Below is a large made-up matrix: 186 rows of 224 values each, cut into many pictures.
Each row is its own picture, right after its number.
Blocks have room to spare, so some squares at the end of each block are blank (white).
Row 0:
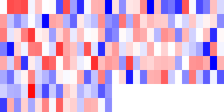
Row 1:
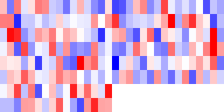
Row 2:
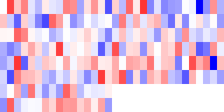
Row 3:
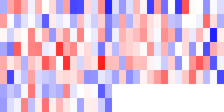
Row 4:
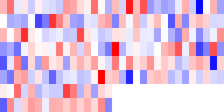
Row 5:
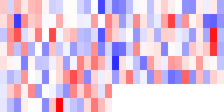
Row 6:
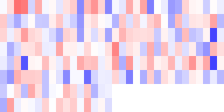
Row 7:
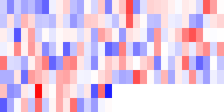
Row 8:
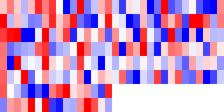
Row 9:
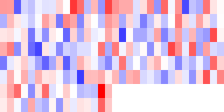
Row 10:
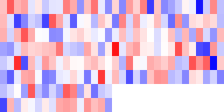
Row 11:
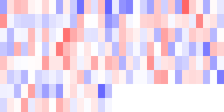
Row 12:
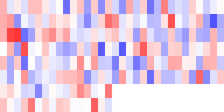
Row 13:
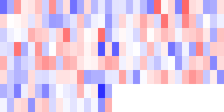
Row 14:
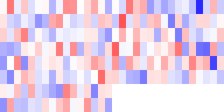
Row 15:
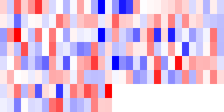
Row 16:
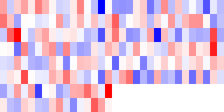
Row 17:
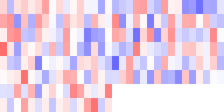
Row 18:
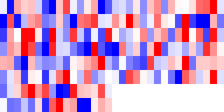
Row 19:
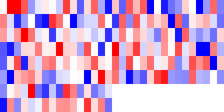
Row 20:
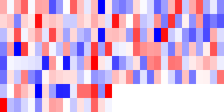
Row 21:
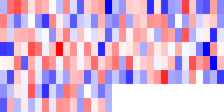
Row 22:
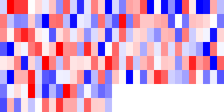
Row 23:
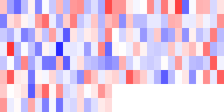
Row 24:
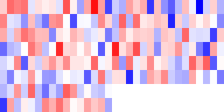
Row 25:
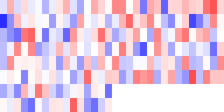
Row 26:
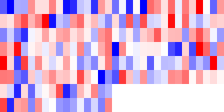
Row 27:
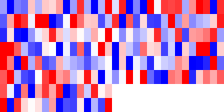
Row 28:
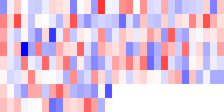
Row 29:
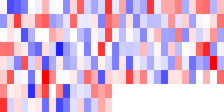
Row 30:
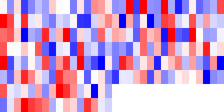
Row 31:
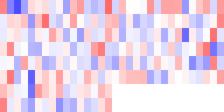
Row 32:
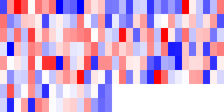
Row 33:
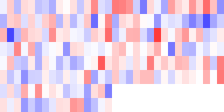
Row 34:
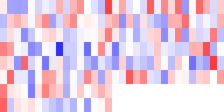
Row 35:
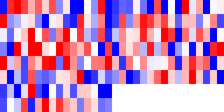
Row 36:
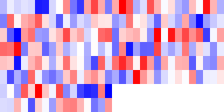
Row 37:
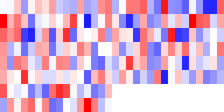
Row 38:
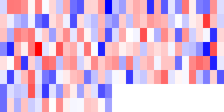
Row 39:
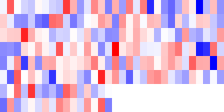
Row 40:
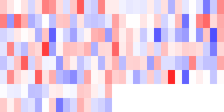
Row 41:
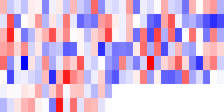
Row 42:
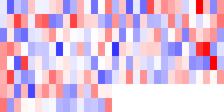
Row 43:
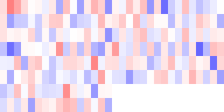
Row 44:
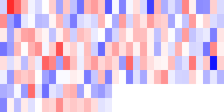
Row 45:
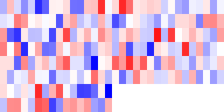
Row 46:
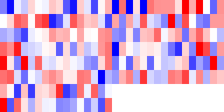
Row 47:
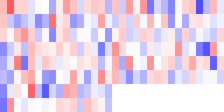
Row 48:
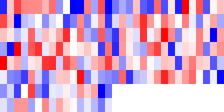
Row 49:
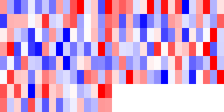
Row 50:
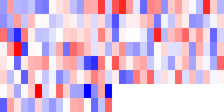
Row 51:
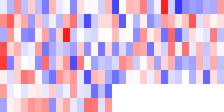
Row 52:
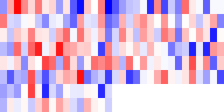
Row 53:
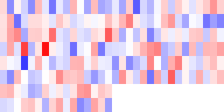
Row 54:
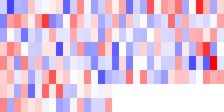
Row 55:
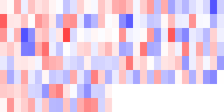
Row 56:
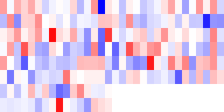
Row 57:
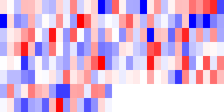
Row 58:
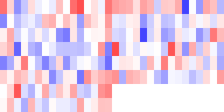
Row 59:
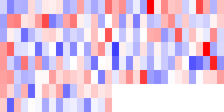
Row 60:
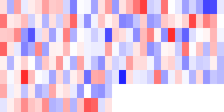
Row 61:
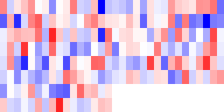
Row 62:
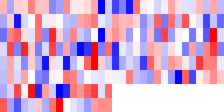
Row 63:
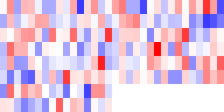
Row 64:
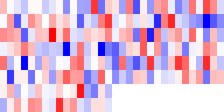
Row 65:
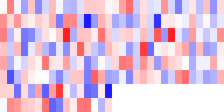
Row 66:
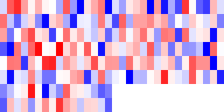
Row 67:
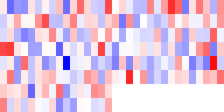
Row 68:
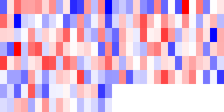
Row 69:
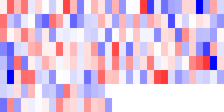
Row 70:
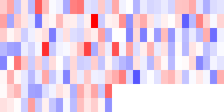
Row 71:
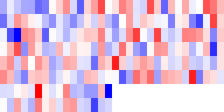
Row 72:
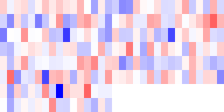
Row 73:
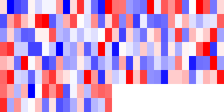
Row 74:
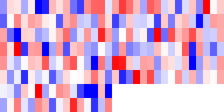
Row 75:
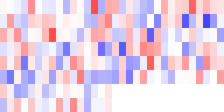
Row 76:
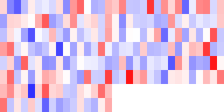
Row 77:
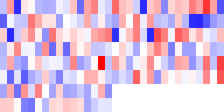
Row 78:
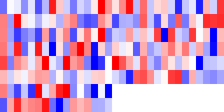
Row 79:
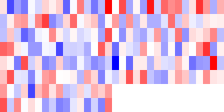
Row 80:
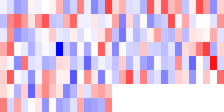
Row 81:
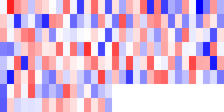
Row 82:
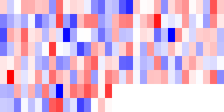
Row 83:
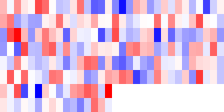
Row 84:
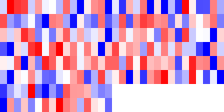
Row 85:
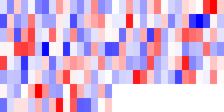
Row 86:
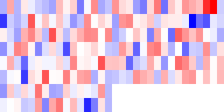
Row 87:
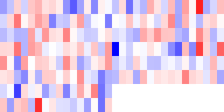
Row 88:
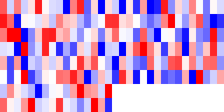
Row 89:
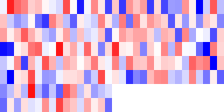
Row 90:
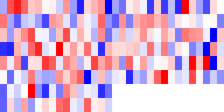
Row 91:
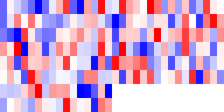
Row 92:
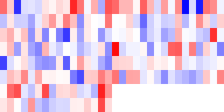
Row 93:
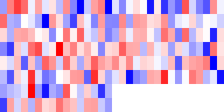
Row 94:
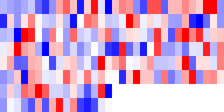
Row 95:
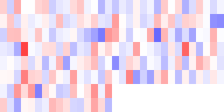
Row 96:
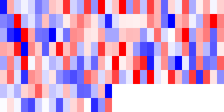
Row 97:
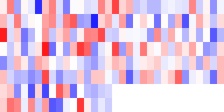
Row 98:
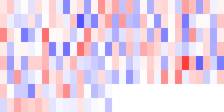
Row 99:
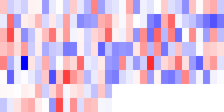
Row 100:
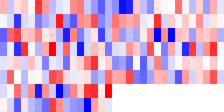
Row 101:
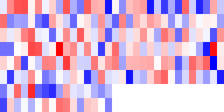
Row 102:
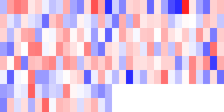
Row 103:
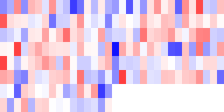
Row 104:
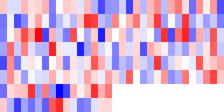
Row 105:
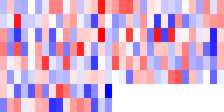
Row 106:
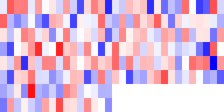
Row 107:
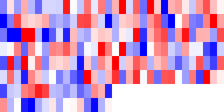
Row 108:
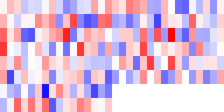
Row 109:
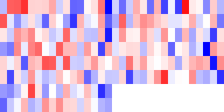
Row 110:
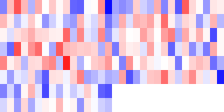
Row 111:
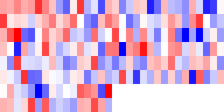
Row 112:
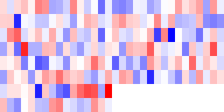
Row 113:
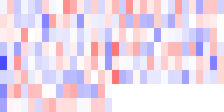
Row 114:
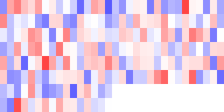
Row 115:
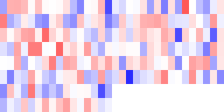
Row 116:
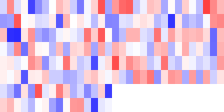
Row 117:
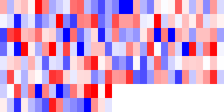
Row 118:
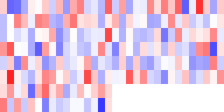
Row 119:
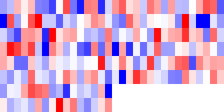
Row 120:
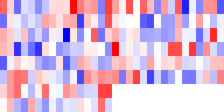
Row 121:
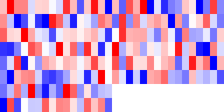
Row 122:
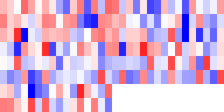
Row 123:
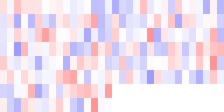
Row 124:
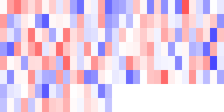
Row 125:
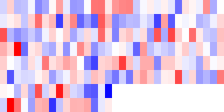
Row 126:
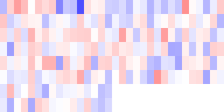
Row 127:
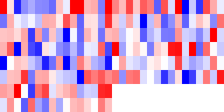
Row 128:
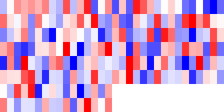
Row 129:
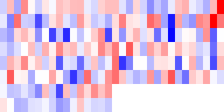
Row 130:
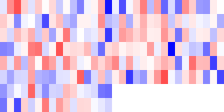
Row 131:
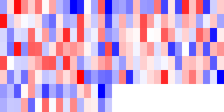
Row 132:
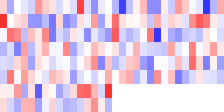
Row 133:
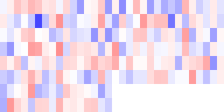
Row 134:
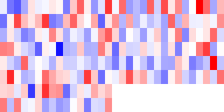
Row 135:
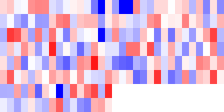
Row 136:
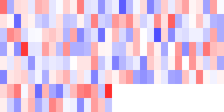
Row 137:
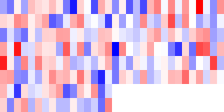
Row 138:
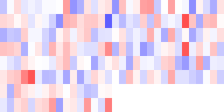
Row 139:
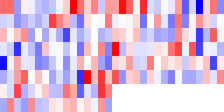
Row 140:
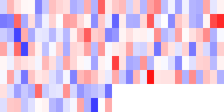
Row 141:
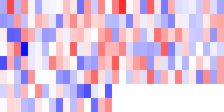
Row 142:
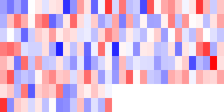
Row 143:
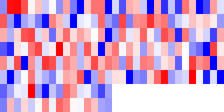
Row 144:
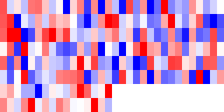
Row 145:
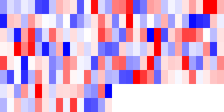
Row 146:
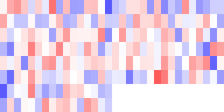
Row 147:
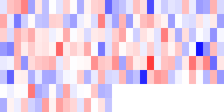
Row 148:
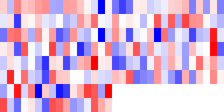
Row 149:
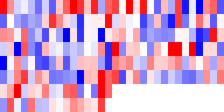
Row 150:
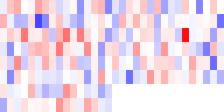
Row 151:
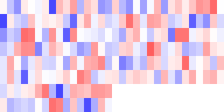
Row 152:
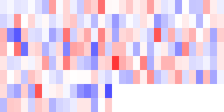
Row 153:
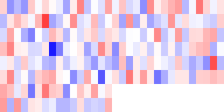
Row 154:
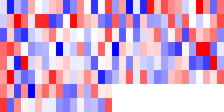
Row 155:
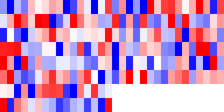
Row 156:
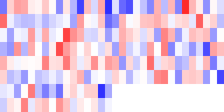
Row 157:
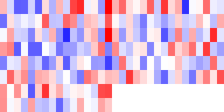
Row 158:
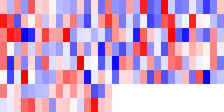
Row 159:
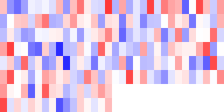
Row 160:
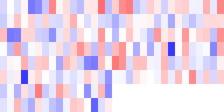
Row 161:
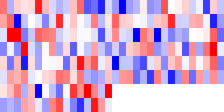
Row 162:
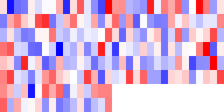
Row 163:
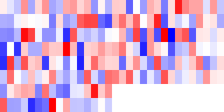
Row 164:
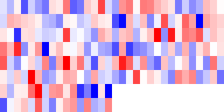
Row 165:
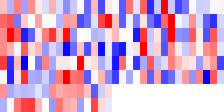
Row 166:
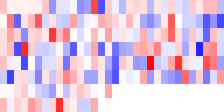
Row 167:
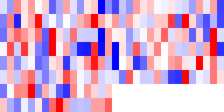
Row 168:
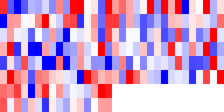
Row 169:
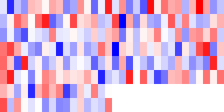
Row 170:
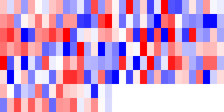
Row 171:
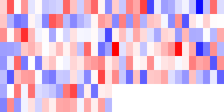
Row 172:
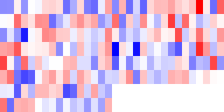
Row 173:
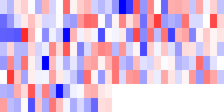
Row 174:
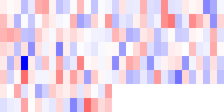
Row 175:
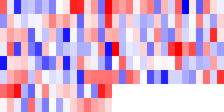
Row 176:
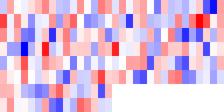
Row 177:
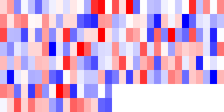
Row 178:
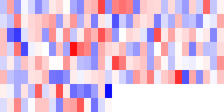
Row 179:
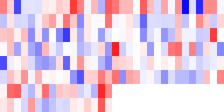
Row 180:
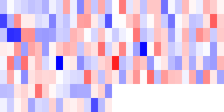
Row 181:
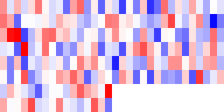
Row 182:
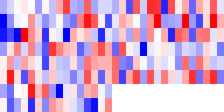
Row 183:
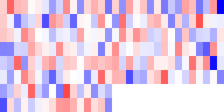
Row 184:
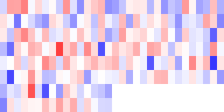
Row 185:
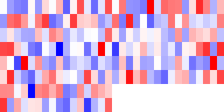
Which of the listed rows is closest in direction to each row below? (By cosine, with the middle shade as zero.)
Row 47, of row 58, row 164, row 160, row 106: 106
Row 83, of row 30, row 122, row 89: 122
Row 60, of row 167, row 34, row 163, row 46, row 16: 16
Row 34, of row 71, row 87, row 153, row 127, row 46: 153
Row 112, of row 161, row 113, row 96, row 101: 161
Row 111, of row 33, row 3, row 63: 3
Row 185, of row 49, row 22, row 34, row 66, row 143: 34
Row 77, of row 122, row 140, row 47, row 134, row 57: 57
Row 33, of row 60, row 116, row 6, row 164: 116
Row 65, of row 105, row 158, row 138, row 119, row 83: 105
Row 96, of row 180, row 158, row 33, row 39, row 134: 180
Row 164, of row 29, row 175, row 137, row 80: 137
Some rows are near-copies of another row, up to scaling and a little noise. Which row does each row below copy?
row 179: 92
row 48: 68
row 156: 11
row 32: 126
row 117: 100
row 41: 99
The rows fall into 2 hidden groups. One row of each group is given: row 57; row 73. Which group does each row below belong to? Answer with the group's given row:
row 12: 57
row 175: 73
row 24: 73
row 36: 57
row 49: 73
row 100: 57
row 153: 73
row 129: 57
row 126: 73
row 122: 57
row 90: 73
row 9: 73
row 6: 73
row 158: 57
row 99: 57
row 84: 73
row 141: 57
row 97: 57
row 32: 73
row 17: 57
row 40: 57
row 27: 73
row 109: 73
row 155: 73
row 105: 57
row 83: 57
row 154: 73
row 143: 73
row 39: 73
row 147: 73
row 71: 57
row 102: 73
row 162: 73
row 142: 73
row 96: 57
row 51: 57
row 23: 73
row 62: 57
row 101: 73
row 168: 73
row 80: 73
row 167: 57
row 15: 57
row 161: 57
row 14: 73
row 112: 57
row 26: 73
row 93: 73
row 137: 73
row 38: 73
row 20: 57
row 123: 57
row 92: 73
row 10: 73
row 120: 73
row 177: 57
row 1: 57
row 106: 73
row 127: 73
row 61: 57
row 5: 57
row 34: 73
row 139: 73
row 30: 57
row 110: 73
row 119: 57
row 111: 57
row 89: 73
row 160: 57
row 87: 73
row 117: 57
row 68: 73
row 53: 57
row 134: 73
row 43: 73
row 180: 57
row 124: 73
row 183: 73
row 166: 57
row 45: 57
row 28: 57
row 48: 73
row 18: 57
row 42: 73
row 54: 73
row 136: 57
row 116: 57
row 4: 73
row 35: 73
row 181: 57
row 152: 57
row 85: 57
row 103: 73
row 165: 57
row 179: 73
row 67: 73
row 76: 73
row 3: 73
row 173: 57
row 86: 57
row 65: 57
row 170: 57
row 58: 73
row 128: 57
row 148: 57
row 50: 57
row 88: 57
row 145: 57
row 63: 57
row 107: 57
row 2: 73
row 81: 73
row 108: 57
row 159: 73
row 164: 57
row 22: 73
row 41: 57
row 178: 57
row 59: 73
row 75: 57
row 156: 73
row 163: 57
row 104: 57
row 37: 57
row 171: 73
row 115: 73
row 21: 73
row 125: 57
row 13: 73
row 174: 57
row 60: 57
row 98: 57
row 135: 57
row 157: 73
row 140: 57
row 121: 73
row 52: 73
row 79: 73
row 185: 73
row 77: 57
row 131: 73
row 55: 57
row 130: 73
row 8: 57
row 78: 57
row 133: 73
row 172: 73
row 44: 73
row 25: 57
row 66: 73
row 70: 57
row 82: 57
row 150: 73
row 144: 57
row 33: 57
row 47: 73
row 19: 73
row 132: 57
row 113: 73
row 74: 57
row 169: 73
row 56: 57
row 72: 57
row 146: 73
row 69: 73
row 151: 57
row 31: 73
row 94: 57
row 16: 57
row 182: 57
